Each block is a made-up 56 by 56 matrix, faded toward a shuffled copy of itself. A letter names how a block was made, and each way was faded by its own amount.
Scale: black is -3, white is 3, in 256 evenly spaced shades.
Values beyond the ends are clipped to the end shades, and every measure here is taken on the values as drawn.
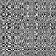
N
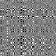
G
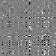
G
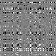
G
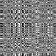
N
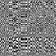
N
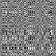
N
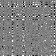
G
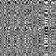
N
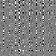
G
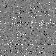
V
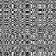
N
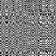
N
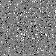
V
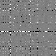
G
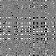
G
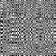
N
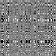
G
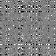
G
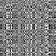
N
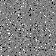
V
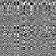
N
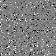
V
